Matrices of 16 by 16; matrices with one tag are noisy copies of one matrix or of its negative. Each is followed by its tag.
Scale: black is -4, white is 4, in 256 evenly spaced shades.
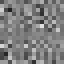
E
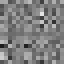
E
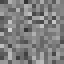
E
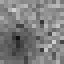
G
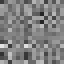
E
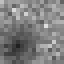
G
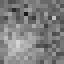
G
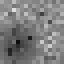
G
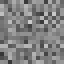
E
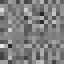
E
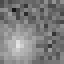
G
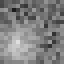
G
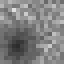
G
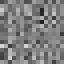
E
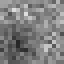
G
